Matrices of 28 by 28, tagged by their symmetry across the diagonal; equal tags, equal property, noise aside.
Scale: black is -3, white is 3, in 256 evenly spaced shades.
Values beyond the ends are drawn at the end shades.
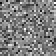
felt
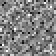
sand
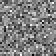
felt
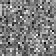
felt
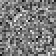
sand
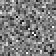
sand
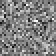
felt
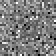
sand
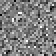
sand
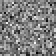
felt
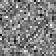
sand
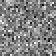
felt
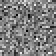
felt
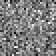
felt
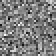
felt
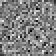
sand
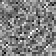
sand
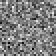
felt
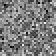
sand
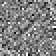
sand
